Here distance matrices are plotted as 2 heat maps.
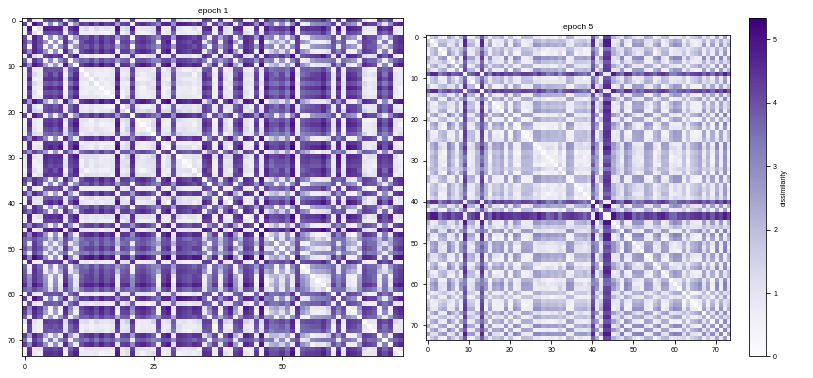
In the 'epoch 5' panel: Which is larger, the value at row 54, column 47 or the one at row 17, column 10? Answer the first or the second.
the first
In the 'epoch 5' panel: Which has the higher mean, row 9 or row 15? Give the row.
9
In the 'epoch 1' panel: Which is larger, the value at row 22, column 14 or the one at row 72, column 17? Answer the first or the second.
the first
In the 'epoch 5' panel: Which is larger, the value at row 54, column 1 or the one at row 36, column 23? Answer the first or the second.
the second
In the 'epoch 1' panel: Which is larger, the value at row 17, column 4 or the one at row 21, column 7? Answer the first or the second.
the first
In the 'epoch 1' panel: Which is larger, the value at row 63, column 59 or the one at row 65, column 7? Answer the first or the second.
the second
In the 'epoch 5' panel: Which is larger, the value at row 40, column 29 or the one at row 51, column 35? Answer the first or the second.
the first
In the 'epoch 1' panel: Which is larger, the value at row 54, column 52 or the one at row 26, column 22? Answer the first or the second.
the second
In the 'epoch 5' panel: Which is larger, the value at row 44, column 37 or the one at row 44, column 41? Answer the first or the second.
the second
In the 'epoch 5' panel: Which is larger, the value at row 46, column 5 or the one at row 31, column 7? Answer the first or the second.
the first
